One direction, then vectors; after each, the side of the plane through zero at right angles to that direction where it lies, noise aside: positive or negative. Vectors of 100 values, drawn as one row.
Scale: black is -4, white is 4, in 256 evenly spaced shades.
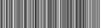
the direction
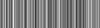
positive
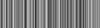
positive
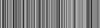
negative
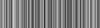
positive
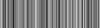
negative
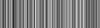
negative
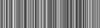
positive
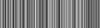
negative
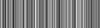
negative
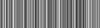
positive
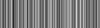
negative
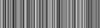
negative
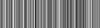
positive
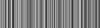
negative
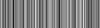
negative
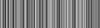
negative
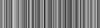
positive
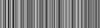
negative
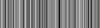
negative
